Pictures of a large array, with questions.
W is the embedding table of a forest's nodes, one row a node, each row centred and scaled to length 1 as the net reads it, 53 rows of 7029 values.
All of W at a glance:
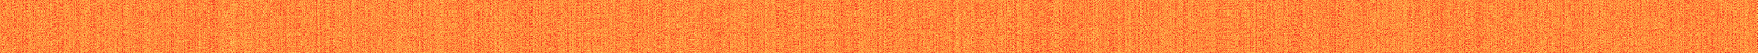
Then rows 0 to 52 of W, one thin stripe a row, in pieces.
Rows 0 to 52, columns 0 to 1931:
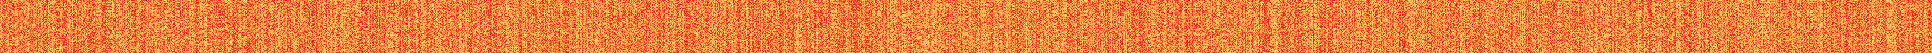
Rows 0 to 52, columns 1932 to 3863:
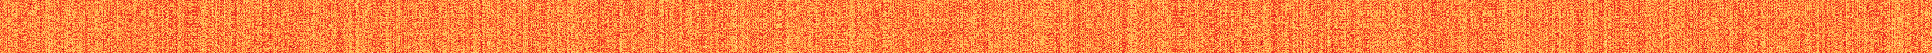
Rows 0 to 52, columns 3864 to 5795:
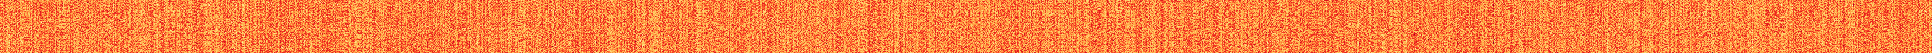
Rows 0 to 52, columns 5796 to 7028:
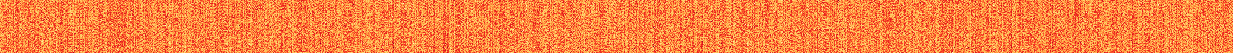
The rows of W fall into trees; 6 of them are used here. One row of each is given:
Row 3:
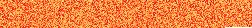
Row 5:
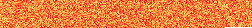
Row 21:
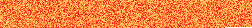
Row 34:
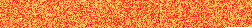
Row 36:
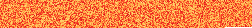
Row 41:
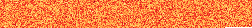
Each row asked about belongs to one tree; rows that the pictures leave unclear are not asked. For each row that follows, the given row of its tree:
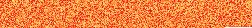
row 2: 36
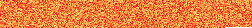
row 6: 3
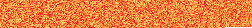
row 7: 36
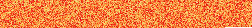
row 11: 36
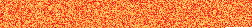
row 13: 41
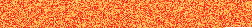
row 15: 36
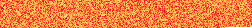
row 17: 3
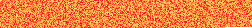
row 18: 36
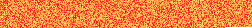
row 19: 21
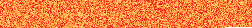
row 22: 3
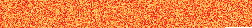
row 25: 41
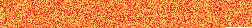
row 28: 21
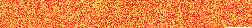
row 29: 34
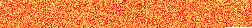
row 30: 3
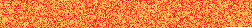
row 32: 5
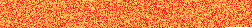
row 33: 3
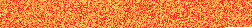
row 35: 34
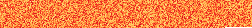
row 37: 21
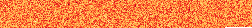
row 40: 21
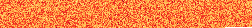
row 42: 36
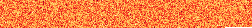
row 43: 3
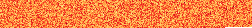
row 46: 34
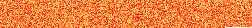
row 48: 3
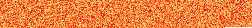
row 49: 36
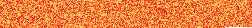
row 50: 3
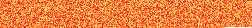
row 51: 36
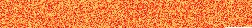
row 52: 34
